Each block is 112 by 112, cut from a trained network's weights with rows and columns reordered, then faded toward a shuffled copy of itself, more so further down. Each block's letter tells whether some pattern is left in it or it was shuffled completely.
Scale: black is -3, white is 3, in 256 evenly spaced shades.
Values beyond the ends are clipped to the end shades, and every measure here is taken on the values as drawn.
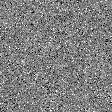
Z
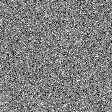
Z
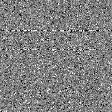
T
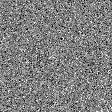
Z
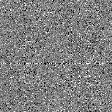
T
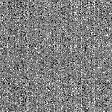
T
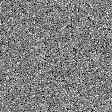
Z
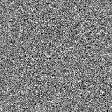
T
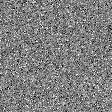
Z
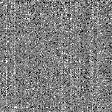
T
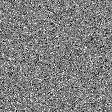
Z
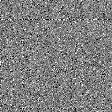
T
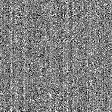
T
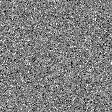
Z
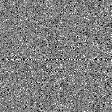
T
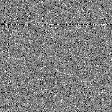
T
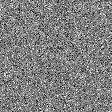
Z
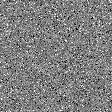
Z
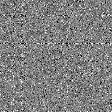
T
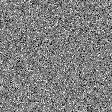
Z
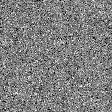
Z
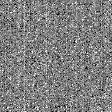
T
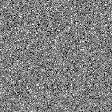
T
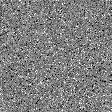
Z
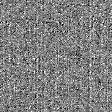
T
